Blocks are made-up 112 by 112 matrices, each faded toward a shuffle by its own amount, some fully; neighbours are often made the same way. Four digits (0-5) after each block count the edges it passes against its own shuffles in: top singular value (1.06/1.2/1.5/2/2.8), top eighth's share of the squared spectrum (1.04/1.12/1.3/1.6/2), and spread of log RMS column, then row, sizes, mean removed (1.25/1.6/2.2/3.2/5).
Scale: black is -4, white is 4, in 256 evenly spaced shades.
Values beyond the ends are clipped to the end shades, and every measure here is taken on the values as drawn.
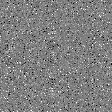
3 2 1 0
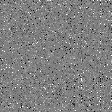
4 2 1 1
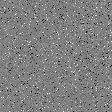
1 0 0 0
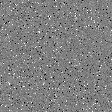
2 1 0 0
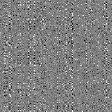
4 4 3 2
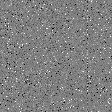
2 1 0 0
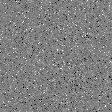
1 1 0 0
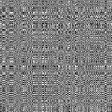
5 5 4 4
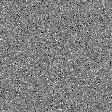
2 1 0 0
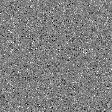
1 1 1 2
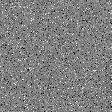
3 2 0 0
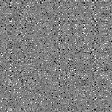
4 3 2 2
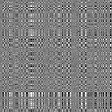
5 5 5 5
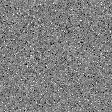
2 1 0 0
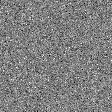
0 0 0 0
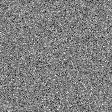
0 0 0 0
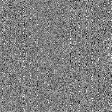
1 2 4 0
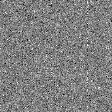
1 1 2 0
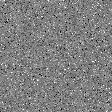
1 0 0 0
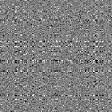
5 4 3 3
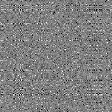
5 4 2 3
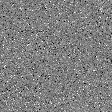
1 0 0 0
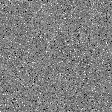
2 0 0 0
